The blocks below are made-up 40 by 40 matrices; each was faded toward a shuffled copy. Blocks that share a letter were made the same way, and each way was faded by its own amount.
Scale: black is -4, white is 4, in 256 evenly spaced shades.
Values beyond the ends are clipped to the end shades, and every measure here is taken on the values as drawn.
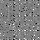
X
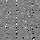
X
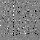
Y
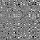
Y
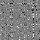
Y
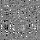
X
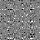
Y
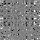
X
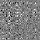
Y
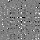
X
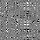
Y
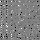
X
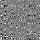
Y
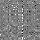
Y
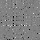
X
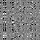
Y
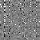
Y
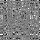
Y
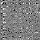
Y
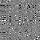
X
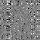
Y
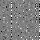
Y
